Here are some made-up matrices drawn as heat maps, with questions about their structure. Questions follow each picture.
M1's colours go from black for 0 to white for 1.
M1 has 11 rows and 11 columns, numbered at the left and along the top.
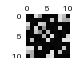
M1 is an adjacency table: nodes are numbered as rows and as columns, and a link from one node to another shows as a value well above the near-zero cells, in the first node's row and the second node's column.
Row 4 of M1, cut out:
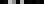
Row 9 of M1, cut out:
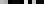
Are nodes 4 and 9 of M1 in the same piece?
yes
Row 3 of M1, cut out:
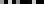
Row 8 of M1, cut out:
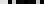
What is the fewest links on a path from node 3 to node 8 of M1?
1
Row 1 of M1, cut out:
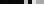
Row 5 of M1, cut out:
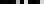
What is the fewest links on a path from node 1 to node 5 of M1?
2
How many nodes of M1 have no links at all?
1
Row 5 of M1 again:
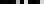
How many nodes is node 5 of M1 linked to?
3
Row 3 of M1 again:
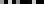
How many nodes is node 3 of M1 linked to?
4
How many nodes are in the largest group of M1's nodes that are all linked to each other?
3
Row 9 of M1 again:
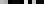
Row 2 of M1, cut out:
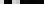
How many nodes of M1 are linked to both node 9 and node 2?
1
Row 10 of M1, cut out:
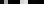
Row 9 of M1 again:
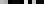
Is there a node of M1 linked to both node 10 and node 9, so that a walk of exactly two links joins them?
yes
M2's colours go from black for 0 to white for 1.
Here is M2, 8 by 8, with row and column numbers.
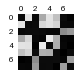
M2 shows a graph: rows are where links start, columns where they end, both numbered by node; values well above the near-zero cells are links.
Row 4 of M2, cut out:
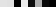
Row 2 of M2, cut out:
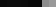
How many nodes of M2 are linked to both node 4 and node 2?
0
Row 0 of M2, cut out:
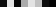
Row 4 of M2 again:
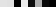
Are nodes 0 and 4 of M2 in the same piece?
yes
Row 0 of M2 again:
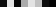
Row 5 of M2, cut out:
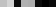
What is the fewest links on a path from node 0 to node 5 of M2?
1
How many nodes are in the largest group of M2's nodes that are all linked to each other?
5
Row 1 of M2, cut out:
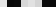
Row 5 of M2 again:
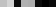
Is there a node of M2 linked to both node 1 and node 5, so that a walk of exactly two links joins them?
yes
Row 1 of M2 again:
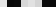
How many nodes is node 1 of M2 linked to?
4
